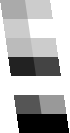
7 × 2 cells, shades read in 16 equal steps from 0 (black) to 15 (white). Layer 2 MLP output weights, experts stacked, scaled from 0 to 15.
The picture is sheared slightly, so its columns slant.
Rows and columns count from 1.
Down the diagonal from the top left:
10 15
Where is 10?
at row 1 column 1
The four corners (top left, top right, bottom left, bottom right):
10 12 0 0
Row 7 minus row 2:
-12 -15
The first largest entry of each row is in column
2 2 2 2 1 2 1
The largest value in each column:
15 15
